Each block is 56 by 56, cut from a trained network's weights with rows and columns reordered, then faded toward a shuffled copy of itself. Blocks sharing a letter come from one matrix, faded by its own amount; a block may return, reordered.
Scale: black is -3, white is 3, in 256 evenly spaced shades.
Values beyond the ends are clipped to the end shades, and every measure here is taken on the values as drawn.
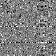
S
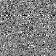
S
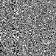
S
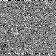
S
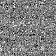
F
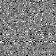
S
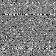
F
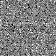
F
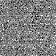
F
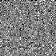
S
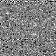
S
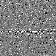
F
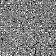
F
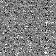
F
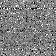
F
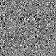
S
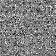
F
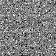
F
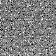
F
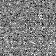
F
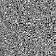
S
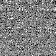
F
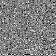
S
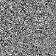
S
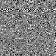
S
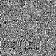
S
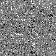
F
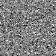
F
